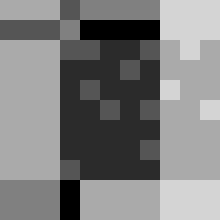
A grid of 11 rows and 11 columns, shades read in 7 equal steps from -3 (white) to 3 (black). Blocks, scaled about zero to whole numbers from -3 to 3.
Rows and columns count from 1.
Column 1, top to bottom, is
-1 1 -1 -1 -1 -1 -1 -1 -1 0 0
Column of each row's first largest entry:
4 5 6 4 4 4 4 4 5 4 4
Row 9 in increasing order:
-1 -1 -1 -1 -1 -1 1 2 2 2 2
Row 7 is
-1 -1 -1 2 2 2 2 2 -1 -1 -1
